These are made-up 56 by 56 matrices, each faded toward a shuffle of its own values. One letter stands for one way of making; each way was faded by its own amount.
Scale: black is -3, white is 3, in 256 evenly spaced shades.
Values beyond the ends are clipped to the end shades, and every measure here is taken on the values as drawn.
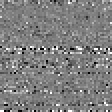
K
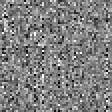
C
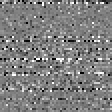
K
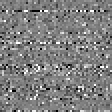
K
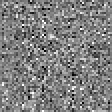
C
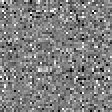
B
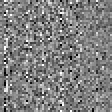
C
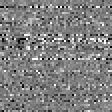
K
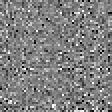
B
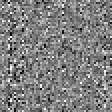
C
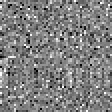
B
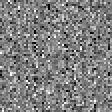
C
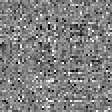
B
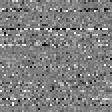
K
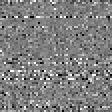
K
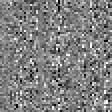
C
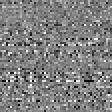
K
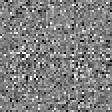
B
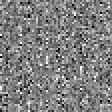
C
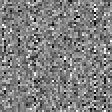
C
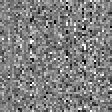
C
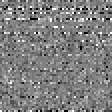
K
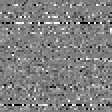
K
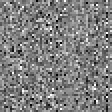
C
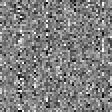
C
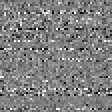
K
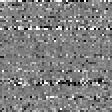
K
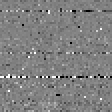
K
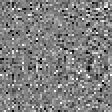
B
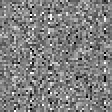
C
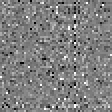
B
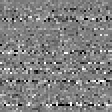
K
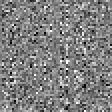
C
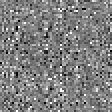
B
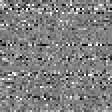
K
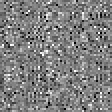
B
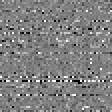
K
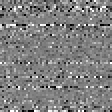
K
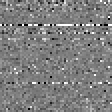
K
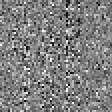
C
